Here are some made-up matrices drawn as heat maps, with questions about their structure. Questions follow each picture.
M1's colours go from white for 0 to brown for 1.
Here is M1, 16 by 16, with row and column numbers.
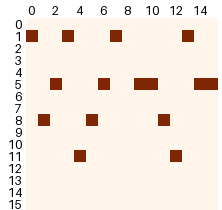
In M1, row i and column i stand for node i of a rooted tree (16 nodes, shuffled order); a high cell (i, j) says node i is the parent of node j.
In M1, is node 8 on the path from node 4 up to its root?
yes
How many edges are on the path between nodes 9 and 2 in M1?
2
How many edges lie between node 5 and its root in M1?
1
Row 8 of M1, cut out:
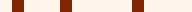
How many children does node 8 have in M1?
3
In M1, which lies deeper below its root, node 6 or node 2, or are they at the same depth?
the same depth
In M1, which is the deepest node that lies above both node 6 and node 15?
5
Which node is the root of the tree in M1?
8
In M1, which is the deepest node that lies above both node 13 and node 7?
1
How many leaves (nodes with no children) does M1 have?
12
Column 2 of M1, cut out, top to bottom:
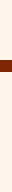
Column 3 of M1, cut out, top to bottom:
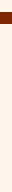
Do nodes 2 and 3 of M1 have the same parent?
no
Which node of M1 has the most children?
5
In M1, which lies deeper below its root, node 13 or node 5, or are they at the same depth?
node 13
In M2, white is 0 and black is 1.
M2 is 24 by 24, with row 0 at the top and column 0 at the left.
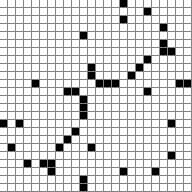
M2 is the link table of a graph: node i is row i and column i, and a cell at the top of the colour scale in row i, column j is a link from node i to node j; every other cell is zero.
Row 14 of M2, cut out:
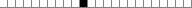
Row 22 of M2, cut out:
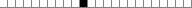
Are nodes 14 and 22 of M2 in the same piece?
yes
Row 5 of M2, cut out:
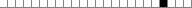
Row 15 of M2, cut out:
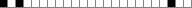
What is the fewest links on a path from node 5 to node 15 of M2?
4
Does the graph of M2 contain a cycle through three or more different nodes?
no
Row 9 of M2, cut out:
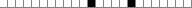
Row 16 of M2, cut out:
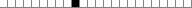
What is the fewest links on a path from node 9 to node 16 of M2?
1
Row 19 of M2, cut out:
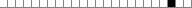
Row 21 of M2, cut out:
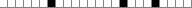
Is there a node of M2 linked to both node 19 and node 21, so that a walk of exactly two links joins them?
no
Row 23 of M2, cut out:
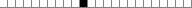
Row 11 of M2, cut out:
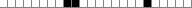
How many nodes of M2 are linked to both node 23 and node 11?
0
